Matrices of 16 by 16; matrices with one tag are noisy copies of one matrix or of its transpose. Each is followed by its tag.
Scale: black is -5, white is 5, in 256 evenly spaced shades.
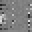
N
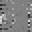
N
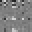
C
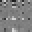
C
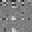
C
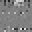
N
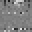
N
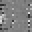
N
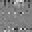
N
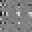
C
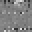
N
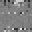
N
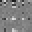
C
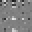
C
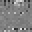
N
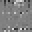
N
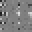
C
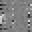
N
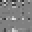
C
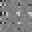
C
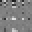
C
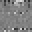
N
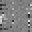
N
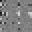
C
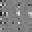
C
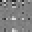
C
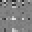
C
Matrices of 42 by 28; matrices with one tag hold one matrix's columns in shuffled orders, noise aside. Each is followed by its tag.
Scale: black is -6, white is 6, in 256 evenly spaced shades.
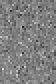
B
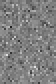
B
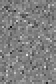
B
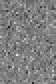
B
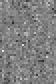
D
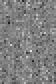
D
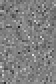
B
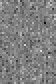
D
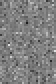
D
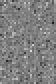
D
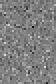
B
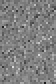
B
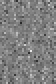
D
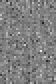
D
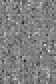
D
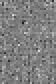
D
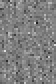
D
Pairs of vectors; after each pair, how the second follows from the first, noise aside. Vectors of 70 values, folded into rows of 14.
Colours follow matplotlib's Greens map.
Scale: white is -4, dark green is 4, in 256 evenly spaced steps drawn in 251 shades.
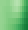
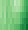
copied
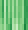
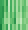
wrapped around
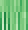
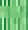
wrapped around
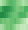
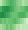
copied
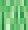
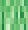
copied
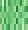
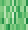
wrapped around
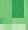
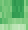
copied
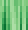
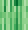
wrapped around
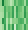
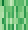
copied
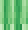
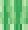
copied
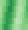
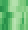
wrapped around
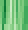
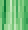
copied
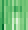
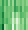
copied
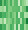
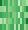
copied
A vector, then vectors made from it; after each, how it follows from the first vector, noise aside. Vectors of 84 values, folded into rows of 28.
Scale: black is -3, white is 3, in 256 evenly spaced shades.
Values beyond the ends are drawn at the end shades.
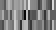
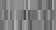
shrunk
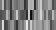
reversed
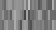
shrunk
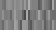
shrunk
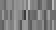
shrunk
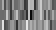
reversed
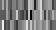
reversed
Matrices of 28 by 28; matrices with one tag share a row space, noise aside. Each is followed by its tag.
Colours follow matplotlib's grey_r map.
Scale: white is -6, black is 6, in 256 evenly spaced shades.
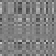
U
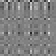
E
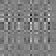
E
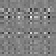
E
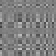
U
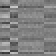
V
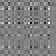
E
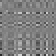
U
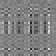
E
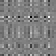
E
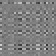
U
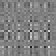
E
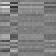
V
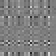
E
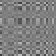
U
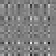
E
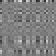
U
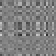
U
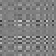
U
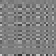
U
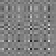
E
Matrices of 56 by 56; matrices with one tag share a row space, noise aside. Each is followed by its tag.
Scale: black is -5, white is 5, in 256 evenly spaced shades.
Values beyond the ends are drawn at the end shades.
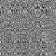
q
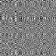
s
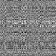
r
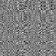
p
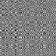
s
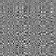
p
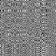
q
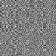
s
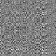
q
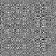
q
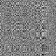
q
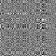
q
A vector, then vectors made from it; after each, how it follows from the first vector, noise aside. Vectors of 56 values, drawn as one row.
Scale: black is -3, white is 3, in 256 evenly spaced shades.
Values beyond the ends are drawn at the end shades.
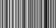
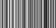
copied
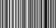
copied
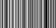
copied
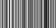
copied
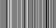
partly zeroed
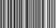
negated
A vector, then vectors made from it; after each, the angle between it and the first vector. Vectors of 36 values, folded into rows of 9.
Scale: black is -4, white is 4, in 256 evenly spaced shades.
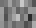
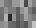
orthogonal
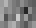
partly aligned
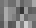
partly opposed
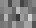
nearly opposite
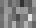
nearly opposite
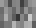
nearly opposite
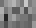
partly aligned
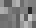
partly opposed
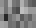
partly aligned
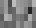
partly opposed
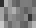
partly aligned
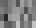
partly aligned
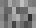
nearly parallel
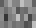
nearly parallel
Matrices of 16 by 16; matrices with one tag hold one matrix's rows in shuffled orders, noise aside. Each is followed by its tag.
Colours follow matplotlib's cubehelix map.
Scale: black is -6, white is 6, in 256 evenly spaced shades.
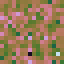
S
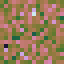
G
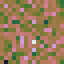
G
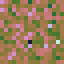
S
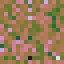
S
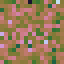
S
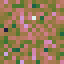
G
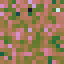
S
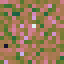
G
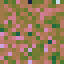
S
